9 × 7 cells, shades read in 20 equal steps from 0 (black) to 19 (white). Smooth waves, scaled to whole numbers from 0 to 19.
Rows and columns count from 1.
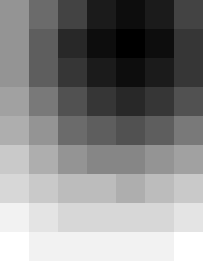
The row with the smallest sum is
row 2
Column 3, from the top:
5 3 4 6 8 11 14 16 18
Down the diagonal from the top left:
11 7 4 4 6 11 15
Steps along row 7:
down down same down up up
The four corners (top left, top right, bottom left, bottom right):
11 5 19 19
